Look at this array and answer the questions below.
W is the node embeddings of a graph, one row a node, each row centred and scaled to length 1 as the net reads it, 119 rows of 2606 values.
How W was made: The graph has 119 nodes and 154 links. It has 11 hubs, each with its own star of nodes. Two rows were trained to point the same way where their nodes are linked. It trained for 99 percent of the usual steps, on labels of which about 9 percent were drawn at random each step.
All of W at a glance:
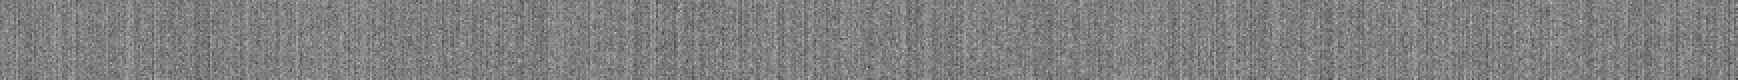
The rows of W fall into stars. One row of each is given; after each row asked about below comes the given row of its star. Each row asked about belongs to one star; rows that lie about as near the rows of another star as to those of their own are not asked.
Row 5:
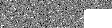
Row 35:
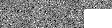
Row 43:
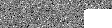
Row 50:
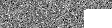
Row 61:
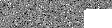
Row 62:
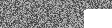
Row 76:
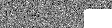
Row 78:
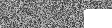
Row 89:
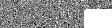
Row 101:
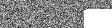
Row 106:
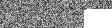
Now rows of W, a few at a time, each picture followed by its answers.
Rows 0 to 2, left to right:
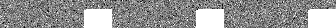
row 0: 106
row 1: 101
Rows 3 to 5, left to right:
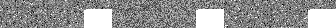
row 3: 62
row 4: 106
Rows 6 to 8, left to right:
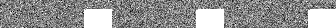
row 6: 76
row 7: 50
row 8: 35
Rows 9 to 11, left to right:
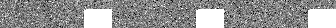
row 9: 106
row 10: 35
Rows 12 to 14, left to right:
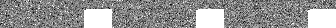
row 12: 50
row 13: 5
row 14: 43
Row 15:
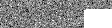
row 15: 50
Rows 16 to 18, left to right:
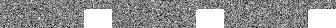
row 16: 106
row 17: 78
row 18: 76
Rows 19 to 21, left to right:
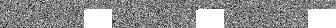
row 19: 5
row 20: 89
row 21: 50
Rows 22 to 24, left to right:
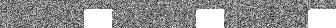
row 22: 35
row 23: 43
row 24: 5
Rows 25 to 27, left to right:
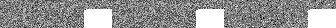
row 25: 43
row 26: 101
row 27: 62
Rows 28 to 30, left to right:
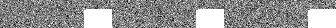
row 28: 78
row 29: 5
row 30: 43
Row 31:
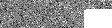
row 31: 78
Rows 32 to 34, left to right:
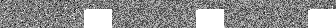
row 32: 78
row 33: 78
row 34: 5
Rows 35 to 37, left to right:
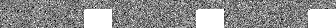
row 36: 62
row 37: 76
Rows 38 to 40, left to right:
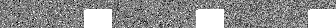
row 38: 78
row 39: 78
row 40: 76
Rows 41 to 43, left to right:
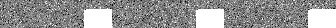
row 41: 43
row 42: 43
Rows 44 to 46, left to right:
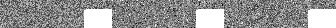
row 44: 50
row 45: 101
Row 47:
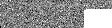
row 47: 101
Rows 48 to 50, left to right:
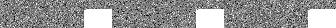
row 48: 76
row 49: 76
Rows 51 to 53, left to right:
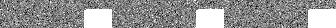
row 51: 61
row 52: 89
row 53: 76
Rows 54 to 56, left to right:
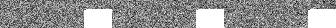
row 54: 43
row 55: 5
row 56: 5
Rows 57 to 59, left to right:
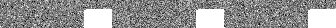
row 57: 61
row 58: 61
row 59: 89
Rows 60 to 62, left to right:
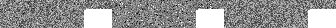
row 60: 5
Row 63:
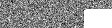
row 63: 106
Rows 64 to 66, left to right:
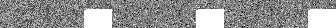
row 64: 5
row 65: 35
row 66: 5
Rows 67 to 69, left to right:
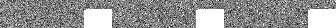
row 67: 5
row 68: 5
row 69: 76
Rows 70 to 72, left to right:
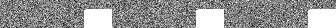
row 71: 76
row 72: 62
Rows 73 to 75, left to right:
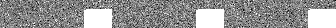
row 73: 106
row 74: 35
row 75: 61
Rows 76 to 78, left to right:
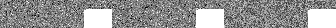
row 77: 106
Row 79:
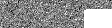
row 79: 76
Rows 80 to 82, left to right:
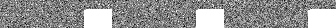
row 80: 101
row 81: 101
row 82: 78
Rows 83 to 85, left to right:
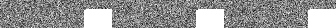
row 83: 89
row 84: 89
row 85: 106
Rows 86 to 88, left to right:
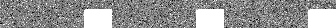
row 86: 50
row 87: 78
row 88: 78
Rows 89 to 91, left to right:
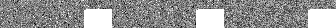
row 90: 76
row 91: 78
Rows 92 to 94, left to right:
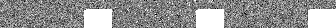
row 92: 76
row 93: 89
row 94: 35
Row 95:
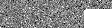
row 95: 89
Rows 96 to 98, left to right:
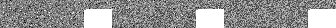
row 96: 106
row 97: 101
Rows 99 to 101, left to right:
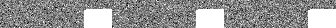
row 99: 61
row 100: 101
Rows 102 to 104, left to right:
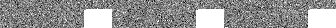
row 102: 50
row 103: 5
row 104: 106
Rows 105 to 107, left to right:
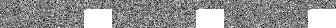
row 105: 89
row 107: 35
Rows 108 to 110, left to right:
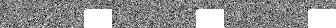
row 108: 78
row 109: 89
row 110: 43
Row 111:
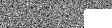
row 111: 50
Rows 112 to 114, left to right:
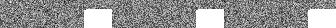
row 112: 76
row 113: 89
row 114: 101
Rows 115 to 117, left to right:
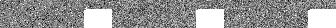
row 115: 61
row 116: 78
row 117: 101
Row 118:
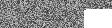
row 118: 61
